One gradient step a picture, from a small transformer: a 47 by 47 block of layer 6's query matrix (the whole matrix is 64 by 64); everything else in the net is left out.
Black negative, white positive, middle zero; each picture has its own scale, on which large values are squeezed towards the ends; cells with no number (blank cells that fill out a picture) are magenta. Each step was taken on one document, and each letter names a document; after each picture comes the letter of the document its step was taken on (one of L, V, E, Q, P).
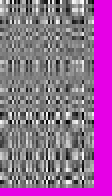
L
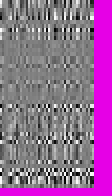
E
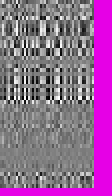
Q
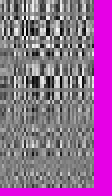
Q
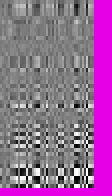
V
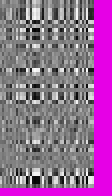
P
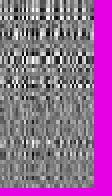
Q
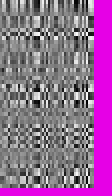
V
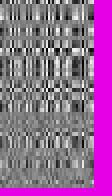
L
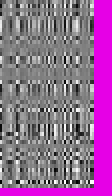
E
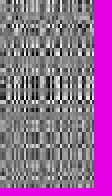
Q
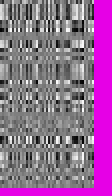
L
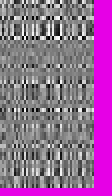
Q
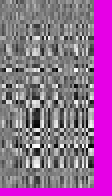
P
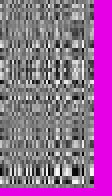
L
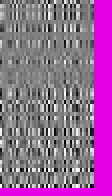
E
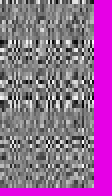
L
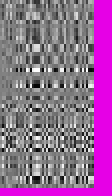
P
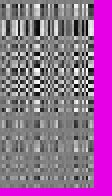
V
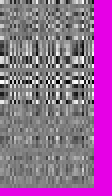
L
